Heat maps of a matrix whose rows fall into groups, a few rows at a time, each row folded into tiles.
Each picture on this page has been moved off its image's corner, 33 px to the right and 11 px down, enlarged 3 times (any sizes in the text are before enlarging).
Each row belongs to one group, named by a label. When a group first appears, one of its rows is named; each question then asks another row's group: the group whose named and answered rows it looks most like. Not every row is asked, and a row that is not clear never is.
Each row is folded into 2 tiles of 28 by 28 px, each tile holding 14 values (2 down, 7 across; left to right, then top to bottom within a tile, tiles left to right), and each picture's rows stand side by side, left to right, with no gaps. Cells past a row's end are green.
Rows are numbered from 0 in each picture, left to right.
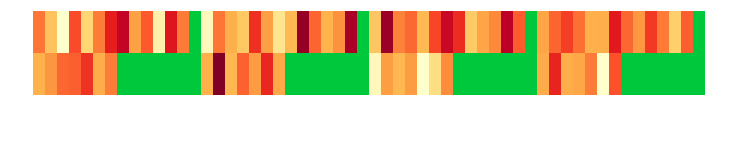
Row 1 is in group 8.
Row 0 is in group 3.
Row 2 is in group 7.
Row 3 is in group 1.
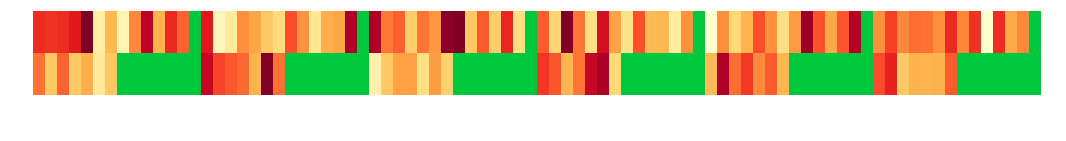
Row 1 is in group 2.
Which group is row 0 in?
1
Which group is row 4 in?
8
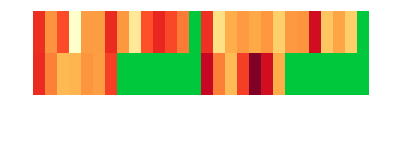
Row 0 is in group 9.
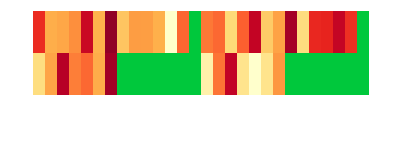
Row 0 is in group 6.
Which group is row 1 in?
7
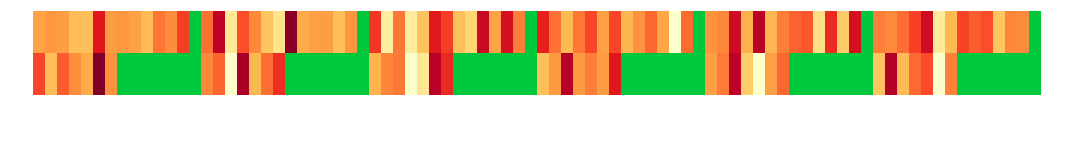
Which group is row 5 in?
1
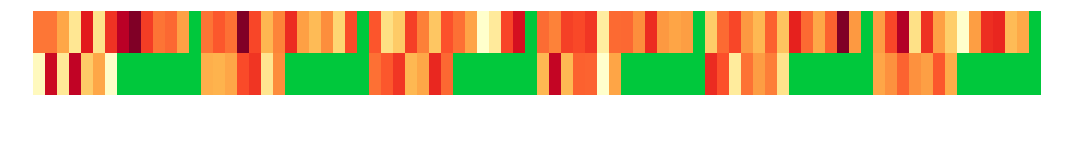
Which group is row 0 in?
8
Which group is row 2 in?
2
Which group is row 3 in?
1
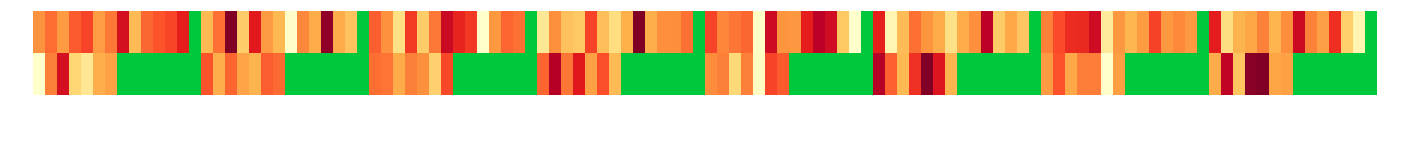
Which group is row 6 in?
1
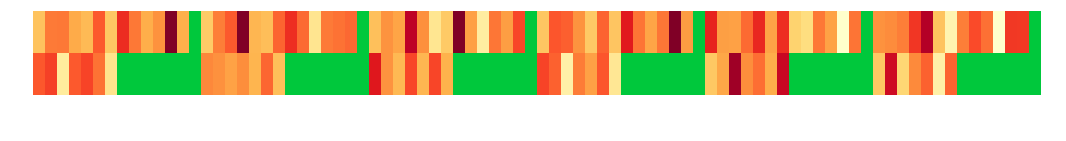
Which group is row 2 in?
2
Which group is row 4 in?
6
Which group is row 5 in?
1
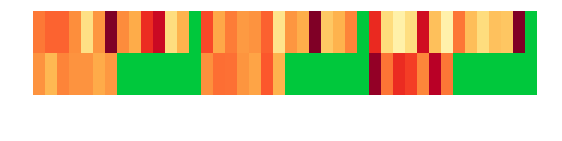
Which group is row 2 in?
2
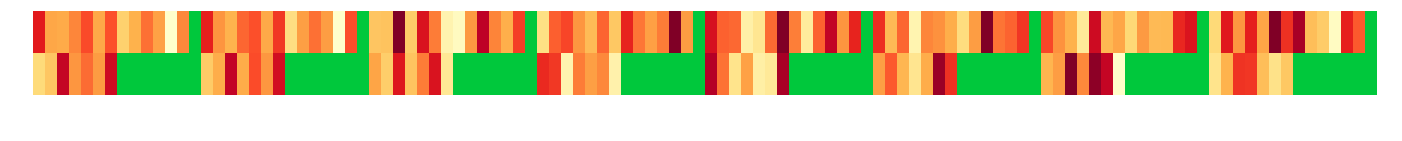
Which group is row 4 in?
9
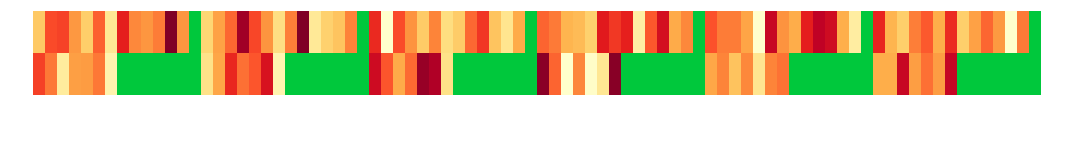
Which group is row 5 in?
6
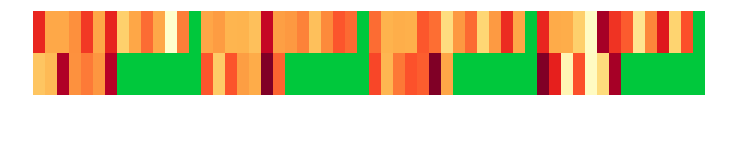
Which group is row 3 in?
9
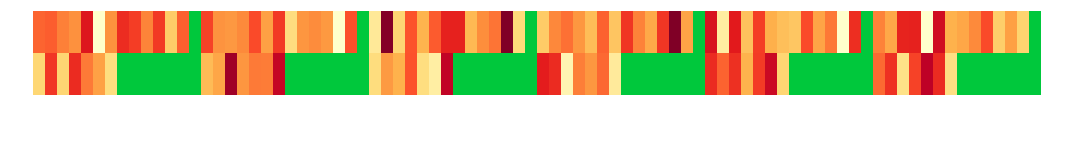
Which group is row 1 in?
6
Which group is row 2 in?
7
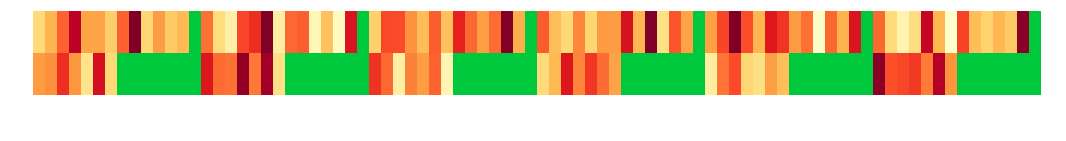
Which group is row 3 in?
3
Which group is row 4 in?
7
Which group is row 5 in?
2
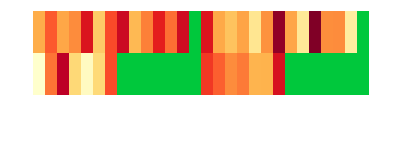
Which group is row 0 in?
7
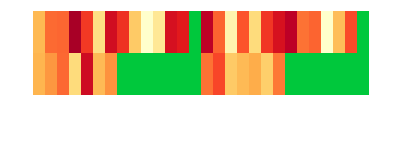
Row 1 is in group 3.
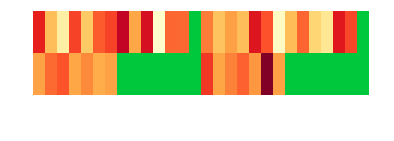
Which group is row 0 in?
3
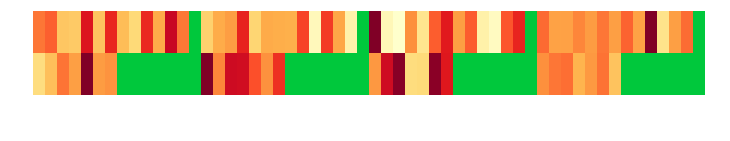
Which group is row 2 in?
2
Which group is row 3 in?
3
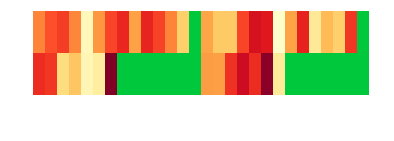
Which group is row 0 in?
9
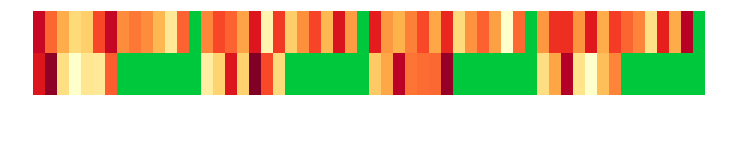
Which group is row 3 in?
7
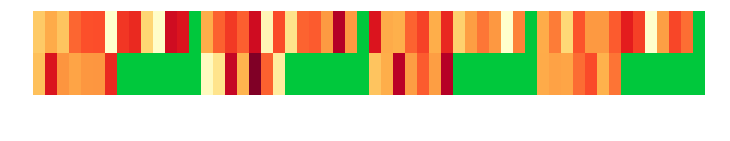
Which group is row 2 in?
6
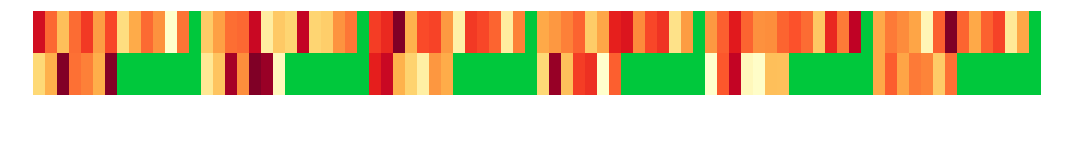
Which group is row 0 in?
6
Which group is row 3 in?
1
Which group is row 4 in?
7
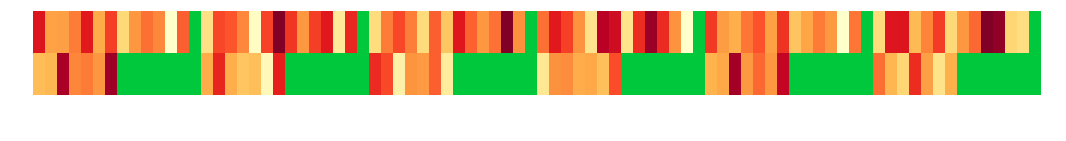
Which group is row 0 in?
6
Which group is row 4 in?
6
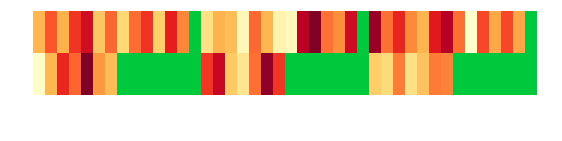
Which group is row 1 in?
8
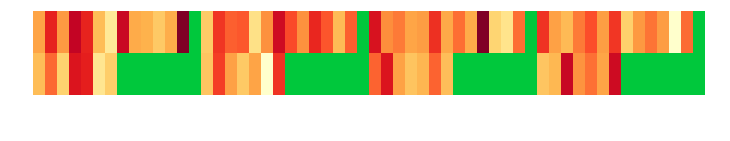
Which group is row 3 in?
6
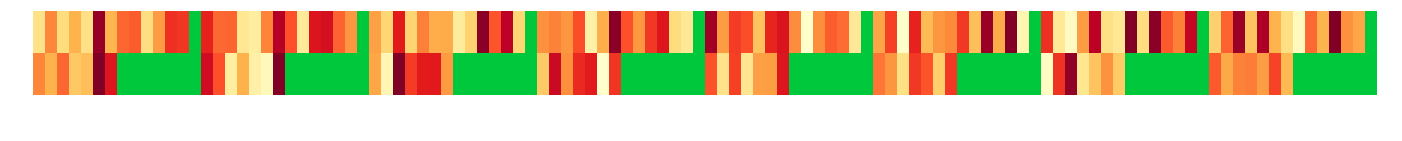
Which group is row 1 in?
9
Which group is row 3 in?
1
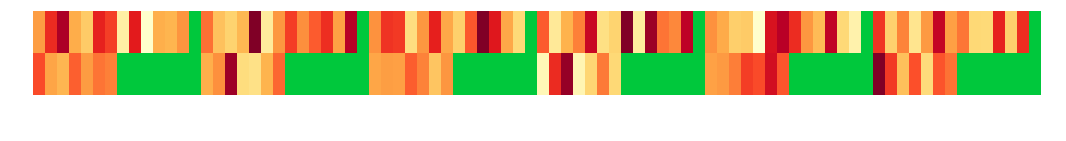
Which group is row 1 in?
7
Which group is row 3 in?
7
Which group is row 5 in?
9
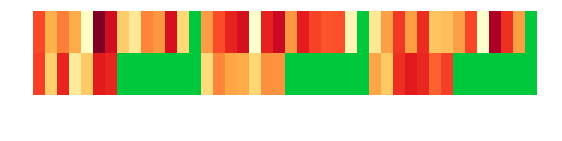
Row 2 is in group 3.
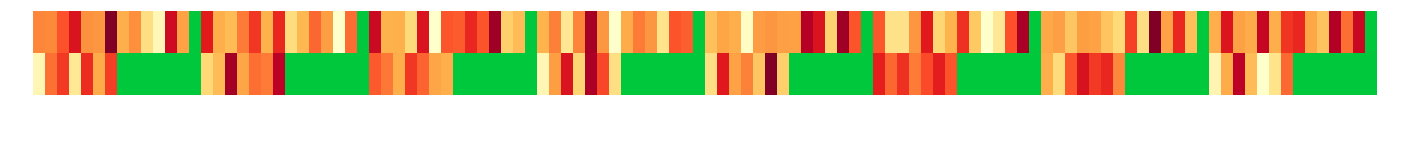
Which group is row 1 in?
6
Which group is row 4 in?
8
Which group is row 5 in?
2
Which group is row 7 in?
7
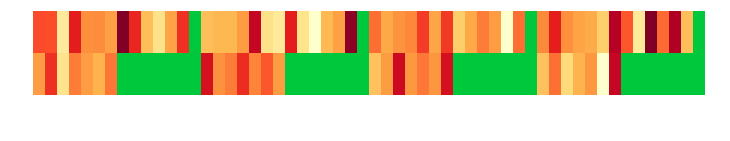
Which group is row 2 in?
6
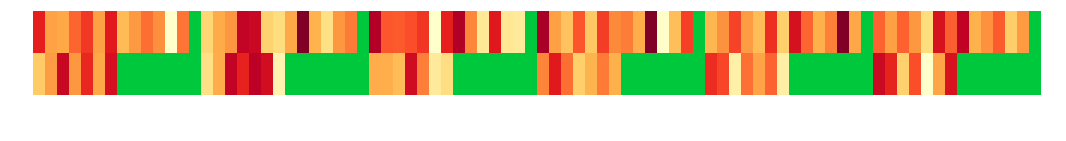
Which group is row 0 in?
6
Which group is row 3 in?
3
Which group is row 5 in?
9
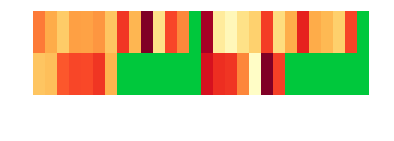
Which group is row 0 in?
3
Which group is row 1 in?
2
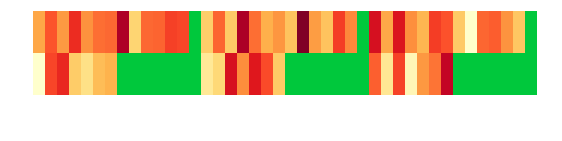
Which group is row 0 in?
7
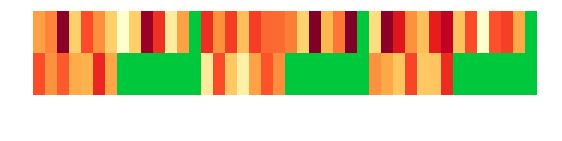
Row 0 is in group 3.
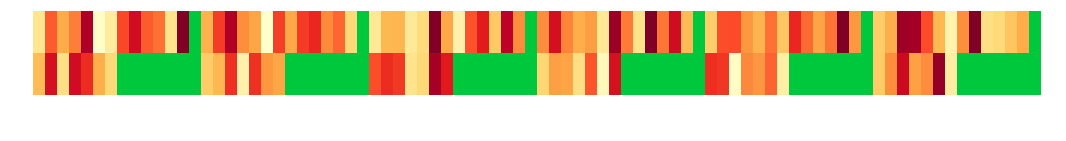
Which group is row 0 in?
8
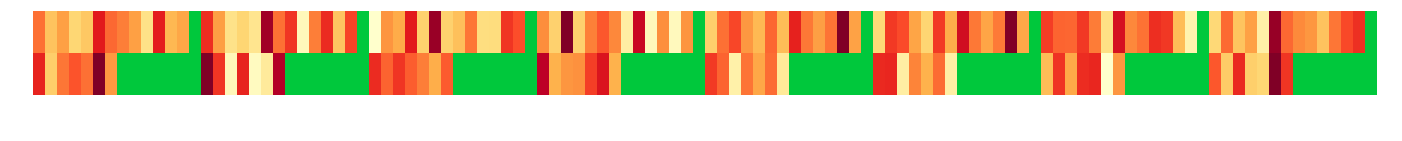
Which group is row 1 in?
9
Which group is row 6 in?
1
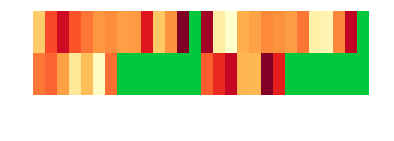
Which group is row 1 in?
2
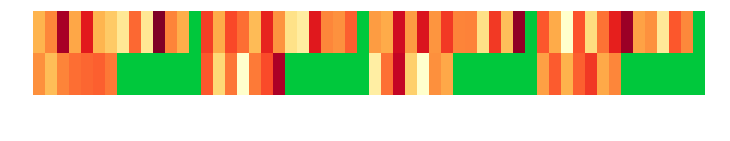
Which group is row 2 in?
7
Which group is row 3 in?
3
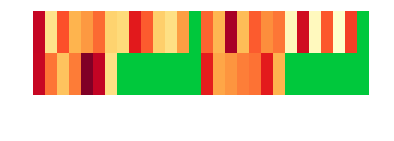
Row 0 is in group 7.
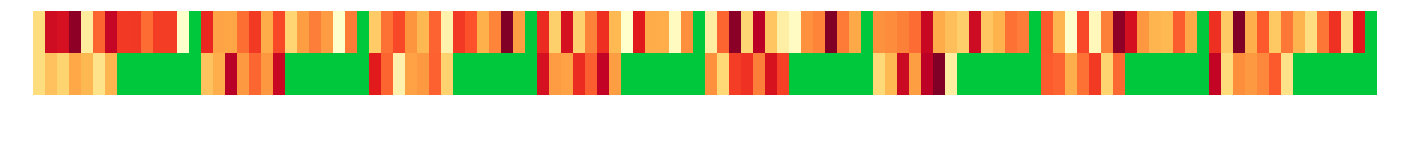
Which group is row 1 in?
6
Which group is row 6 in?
3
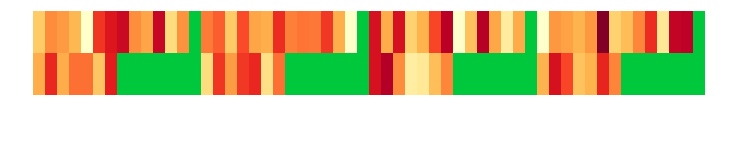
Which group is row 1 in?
1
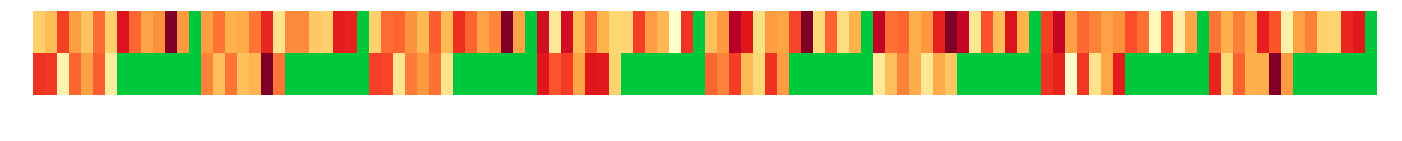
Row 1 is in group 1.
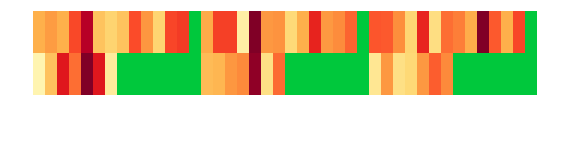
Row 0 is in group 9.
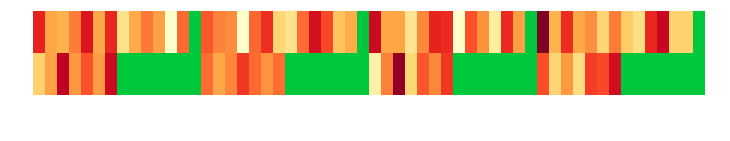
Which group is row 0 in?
6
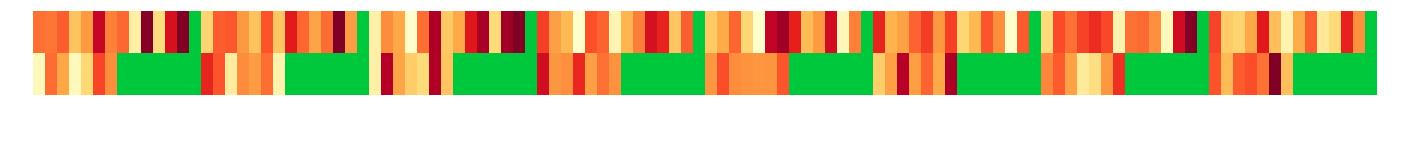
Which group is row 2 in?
8
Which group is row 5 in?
6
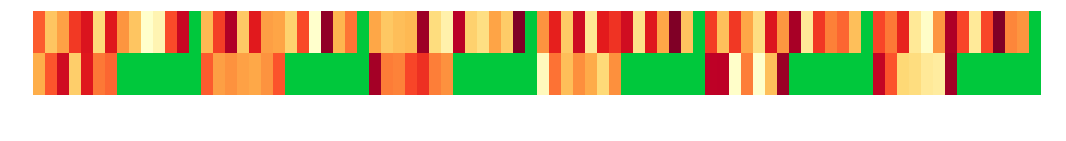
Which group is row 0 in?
2
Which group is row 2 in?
2
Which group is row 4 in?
9
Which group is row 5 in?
9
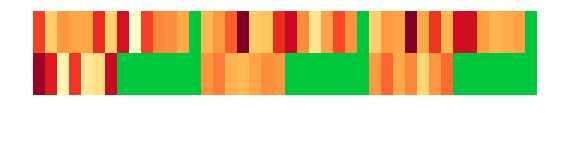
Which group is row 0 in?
9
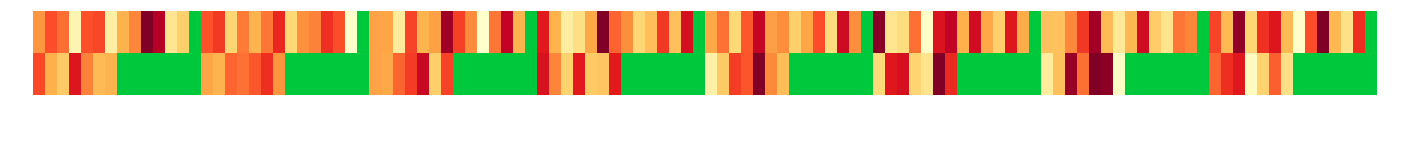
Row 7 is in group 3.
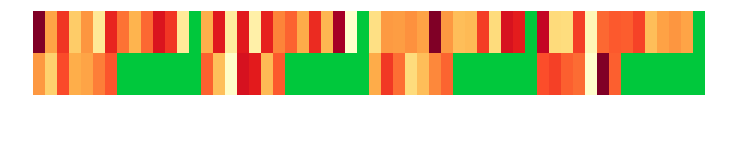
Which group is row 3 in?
2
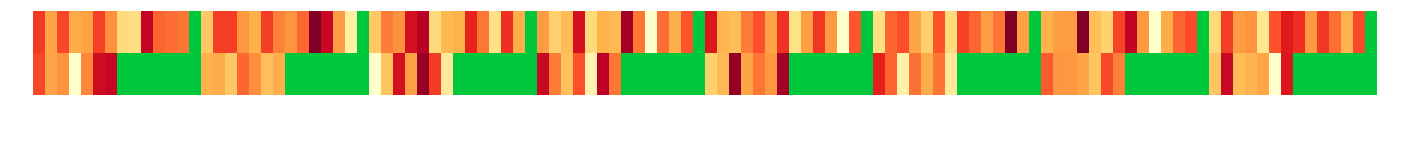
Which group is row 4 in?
6
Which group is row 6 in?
2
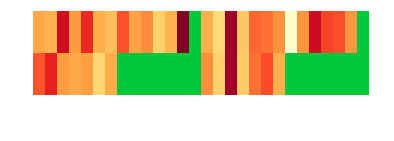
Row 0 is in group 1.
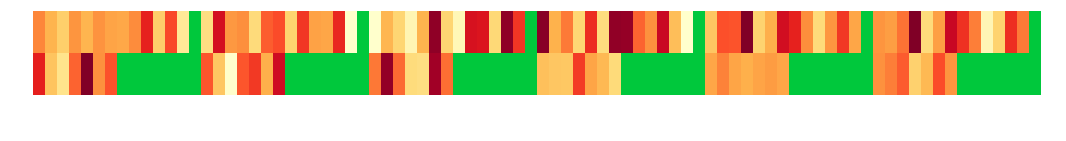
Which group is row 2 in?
8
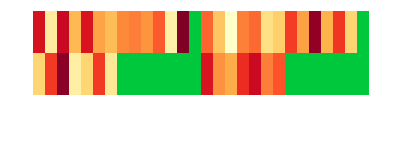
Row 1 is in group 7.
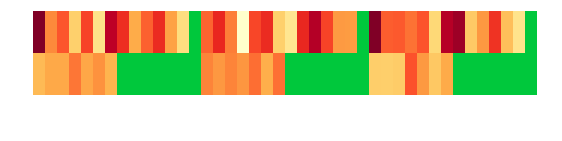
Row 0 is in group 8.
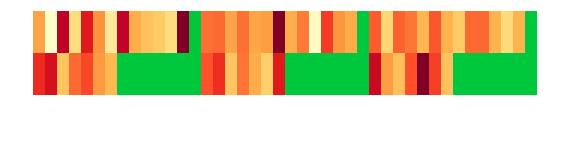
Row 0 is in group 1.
